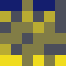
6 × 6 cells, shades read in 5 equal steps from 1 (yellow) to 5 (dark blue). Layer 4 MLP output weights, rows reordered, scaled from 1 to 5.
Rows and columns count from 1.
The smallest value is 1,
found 4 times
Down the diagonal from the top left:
5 4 3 3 4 1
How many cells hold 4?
10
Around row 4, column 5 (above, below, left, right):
3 4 3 3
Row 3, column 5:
3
